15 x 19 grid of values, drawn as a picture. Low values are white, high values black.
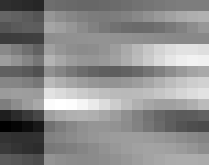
The bottom middle is the calmest part. A vertical seam about 20% of the way across splits the table, and the left part is higher. Streaks run across, left to right. The bottom left is the ninth with the highest average. The histogram is bell-shaped.
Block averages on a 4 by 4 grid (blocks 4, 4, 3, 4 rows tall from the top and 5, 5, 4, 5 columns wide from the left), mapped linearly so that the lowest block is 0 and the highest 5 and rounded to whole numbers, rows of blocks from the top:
4332
3220
2012
5222
